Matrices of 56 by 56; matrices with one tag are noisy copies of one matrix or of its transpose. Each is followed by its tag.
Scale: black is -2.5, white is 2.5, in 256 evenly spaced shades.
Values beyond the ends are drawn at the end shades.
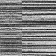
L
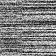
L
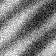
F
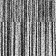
L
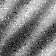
F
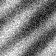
F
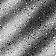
F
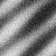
F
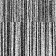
L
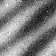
F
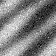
F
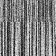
L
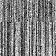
L
